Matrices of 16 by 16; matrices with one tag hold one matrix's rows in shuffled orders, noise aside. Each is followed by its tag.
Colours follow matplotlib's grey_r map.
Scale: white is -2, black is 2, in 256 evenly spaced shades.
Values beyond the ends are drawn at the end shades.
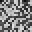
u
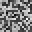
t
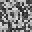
u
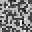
t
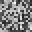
u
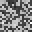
t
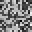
u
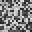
u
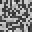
t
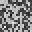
u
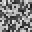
t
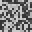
u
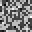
t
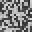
u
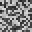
t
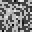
u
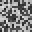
t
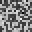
t
